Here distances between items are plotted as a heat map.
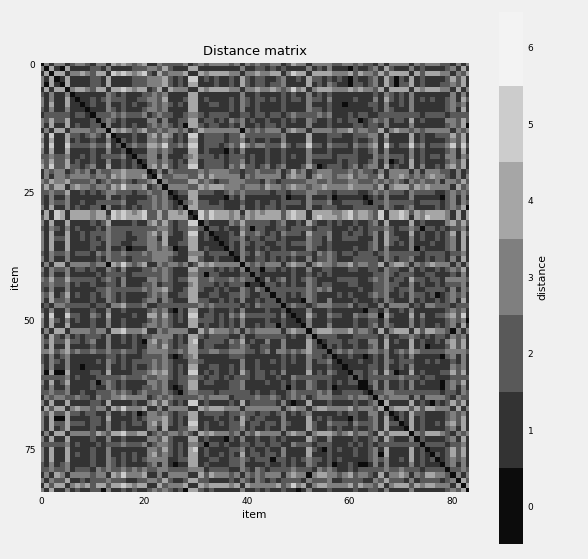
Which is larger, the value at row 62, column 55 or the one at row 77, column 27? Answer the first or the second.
the second
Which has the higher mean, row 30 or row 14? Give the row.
30
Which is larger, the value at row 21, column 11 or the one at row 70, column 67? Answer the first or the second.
the second
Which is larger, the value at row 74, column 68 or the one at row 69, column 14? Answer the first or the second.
the first
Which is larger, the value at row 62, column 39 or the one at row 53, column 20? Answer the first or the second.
the first
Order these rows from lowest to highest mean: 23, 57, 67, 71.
57, 71, 23, 67
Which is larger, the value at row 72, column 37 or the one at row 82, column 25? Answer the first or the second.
the second
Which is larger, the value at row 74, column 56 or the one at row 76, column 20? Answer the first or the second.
the first
